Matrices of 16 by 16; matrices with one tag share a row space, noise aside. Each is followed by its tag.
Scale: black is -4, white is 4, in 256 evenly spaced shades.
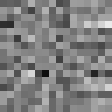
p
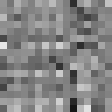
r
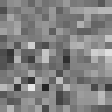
p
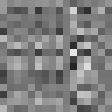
r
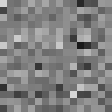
r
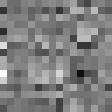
r
